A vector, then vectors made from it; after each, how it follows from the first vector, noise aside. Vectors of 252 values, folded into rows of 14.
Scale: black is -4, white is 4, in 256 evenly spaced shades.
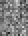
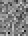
sign-scrambled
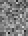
sign-scrambled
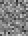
sign-scrambled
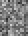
reversed
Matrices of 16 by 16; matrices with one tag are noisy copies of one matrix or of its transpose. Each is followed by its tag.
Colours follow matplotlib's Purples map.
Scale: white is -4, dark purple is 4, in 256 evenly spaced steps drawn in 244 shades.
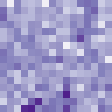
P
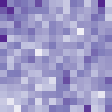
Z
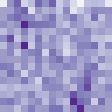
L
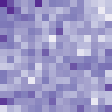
Z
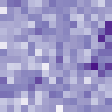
P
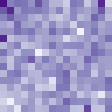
Z
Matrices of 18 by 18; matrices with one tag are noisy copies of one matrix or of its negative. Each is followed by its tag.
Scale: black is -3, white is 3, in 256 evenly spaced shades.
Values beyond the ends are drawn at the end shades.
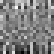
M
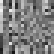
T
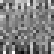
M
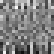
M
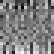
M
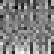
M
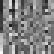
T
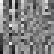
T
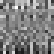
M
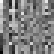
T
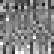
M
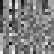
T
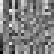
T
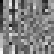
T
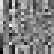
T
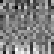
M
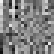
T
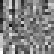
T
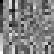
T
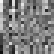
T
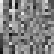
T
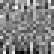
M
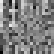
T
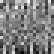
M
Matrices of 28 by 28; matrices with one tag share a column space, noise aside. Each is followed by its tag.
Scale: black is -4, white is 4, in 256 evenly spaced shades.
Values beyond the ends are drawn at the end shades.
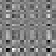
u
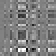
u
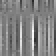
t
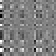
u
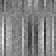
t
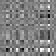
u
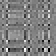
u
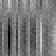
t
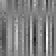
t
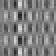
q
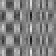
q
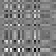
u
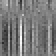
t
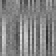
t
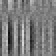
t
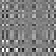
u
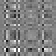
u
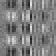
q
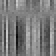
t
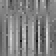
t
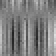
t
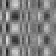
q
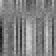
t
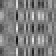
q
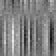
t
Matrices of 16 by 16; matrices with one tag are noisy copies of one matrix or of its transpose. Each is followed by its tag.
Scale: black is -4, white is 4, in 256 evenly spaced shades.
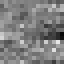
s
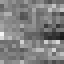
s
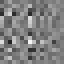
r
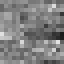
s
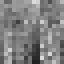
s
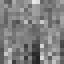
s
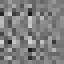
r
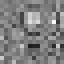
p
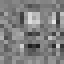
p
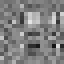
p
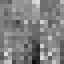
s
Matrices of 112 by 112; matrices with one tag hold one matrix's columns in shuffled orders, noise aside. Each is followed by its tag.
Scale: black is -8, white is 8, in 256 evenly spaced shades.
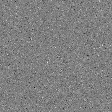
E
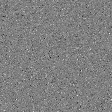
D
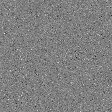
D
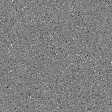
E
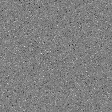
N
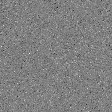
N
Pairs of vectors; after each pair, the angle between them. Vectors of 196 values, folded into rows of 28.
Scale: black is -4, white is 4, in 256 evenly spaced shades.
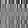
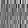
nearly opposite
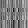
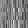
nearly opposite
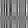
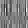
nearly parallel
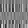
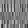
nearly opposite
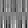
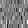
orthogonal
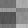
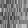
partly aligned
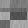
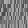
orthogonal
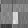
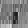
nearly opposite
